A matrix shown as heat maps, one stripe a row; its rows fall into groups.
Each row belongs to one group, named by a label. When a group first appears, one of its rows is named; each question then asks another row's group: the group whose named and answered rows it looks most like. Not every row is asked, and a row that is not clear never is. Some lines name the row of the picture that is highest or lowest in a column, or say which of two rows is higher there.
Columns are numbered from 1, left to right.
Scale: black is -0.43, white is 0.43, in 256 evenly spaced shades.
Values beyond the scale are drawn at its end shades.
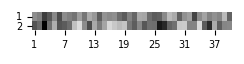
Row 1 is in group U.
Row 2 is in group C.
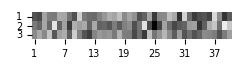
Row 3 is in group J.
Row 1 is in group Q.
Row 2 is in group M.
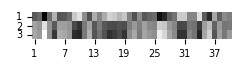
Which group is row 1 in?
C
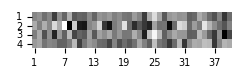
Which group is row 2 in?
J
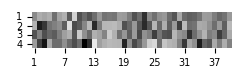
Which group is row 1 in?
J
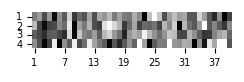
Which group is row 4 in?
U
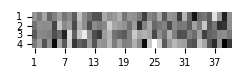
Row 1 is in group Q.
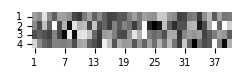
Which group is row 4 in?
Q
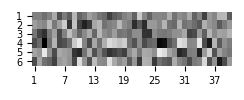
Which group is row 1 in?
U
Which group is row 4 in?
C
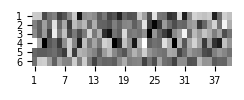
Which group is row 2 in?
M
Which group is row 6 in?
J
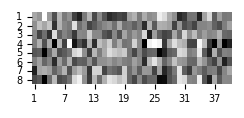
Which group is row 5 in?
C
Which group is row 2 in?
J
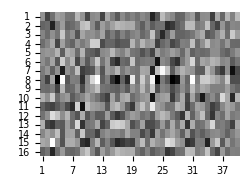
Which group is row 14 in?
J
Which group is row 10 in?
Q
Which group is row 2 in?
C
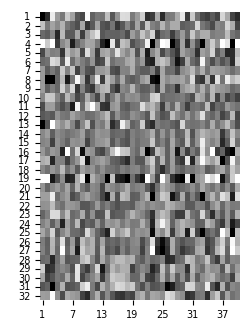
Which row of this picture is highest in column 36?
19
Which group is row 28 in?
C
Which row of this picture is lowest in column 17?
19
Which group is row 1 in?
Q
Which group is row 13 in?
Q
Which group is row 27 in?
M
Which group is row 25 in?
Q
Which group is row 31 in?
C
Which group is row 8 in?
U
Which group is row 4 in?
Q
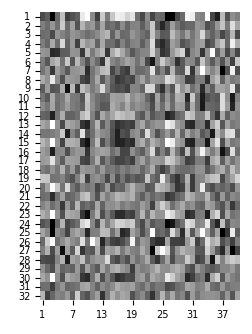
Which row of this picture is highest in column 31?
1
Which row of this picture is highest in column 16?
1
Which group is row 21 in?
C
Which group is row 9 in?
U
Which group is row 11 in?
Q
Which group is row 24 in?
C
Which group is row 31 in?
C
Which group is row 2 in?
M
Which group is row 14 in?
U
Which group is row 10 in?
Q
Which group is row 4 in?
M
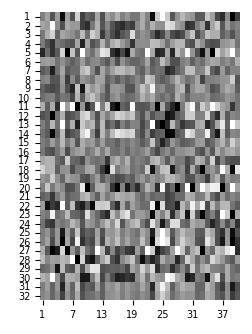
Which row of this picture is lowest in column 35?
5
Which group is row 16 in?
U
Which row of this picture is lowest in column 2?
22
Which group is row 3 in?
J
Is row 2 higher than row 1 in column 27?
Yes
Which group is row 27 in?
U
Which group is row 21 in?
C
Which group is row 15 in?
M
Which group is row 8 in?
U
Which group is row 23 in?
Q
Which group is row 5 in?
U
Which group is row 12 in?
C
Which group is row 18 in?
Q
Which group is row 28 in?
J
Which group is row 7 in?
C
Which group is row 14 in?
C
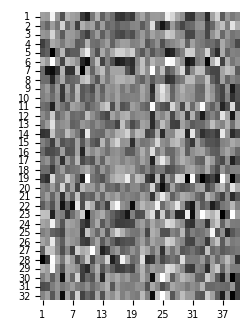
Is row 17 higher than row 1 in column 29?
Yes
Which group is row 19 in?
Q
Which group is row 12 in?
Q
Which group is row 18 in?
C
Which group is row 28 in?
Q
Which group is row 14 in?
Q
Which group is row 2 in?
M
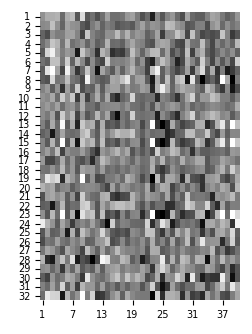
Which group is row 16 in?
J
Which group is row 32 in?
J
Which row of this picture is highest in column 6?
7
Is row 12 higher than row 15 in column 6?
Yes
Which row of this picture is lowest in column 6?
25
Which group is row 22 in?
C
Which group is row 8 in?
Q
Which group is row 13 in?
M
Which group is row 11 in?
J
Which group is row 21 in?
U
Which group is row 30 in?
Q
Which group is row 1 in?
J
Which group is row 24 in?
Q
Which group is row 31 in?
M
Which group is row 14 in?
C
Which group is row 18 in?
M
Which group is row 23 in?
M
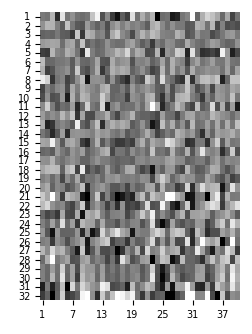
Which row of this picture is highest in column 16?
32
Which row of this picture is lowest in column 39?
5
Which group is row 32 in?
C
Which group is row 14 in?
U
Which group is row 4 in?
J
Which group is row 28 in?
Q
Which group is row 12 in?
J
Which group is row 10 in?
U
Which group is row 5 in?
Q
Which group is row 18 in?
J
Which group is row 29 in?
M
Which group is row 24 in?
M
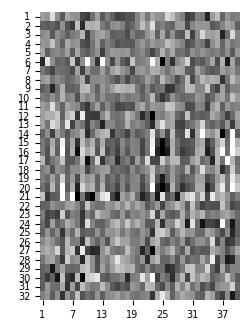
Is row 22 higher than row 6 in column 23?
No
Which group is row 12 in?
J
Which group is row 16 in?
M
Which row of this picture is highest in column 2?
6
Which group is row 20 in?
M
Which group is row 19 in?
M
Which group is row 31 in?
U
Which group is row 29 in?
C
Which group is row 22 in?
Q
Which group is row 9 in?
C
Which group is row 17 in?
U
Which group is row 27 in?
J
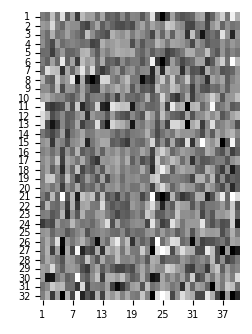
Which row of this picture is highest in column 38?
31
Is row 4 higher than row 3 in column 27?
Yes
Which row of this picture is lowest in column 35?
31
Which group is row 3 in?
Q
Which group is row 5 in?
C
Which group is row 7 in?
J
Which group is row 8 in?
J
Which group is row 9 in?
J
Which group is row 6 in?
M
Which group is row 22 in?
U
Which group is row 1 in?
M
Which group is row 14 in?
U
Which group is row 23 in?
U
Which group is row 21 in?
M
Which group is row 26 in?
J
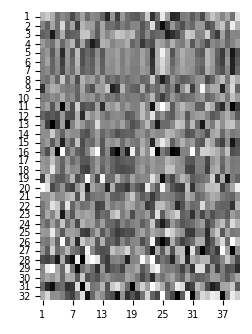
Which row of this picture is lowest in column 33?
27
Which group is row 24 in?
M
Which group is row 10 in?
M
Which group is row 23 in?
J
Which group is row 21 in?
J
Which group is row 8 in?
M
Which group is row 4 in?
J
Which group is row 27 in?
Q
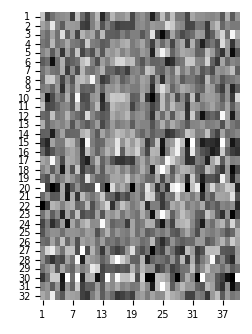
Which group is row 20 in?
U
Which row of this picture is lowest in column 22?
30
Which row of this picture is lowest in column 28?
30
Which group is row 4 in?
Q
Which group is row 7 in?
U
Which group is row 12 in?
Q
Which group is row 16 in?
Q
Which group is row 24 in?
U
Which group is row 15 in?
Q
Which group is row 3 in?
M
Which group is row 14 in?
C
